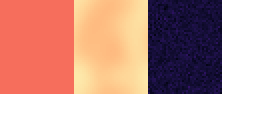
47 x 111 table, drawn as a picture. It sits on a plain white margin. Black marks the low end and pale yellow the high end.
It is made of 1 by 3 panels. Panel 1,1: high, flat. Panel 1,2: very high, smooth, faint in contrast. Panel 1,3: very low, fine-grained, faint in contrast.
